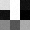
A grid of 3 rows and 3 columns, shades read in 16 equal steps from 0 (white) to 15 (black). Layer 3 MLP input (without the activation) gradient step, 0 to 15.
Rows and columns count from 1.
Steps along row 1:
down up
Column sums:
23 10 34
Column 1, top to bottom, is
2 14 7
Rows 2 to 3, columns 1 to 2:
14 0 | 7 10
